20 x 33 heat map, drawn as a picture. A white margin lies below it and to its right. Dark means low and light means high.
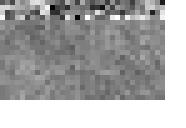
Mirror symmetry: none. Seam: horizontal, 20% of the way down, the bottom part calmer. Histogram: heavy tails on both sides. Slope: none.
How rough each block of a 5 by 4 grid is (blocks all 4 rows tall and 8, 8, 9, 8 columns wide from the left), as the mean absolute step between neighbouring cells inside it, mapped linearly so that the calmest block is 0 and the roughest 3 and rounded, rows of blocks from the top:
2332 / 0000 / 0000 / 0000 / 0000
